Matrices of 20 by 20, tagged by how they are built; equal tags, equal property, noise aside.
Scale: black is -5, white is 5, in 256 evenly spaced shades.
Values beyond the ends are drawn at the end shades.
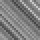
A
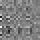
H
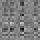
H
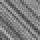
A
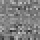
H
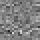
H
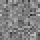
H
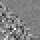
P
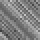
A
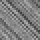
A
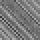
A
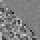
P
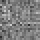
H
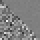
P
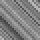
A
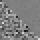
P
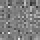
H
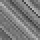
A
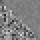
P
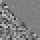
P
